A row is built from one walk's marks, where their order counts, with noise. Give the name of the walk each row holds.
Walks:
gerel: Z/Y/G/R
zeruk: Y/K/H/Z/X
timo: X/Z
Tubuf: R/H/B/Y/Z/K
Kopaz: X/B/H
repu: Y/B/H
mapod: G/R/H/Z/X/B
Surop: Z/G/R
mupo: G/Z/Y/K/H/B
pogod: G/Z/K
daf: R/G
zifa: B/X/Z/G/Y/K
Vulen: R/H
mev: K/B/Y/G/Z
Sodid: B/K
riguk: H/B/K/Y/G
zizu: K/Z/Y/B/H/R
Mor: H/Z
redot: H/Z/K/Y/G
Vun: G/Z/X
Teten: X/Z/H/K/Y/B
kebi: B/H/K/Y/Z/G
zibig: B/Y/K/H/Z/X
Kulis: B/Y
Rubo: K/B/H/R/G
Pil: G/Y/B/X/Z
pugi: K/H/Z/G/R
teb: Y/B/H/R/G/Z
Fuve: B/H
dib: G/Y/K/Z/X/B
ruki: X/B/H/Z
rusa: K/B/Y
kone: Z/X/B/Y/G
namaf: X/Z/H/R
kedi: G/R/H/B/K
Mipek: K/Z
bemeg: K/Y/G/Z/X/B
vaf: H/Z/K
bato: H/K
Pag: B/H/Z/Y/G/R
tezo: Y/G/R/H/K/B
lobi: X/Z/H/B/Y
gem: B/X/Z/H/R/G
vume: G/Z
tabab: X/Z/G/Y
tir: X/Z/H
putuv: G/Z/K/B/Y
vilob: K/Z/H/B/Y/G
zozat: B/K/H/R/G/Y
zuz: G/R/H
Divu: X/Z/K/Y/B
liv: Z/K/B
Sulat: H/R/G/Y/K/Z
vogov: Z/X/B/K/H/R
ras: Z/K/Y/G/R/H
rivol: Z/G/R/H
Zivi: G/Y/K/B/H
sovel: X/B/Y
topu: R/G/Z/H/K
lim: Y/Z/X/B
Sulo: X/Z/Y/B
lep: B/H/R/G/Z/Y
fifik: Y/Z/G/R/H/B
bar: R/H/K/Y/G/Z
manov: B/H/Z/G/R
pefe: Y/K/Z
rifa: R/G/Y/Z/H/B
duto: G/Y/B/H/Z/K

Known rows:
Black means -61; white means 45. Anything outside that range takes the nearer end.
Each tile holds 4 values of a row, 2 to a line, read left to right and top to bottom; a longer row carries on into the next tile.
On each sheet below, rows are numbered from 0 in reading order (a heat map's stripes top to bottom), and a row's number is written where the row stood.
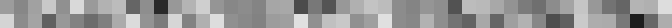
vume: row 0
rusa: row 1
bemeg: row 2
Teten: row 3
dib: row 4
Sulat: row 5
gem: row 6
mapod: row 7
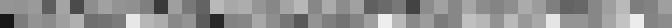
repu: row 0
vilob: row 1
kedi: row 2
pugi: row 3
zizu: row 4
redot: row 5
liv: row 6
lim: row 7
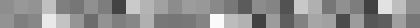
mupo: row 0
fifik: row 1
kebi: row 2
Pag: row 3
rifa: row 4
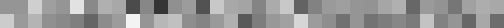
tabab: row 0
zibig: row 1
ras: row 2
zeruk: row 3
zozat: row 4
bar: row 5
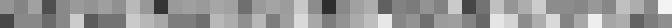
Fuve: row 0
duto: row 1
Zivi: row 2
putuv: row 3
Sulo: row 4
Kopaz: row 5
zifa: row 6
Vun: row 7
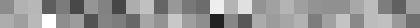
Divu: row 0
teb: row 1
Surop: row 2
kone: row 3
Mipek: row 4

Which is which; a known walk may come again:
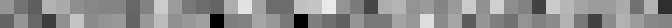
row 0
manov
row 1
Mor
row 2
Vulen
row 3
zuz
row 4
lep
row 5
vume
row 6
fifik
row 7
Kulis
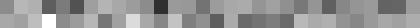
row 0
Divu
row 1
mev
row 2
bar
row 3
riguk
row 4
vaf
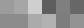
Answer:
Sodid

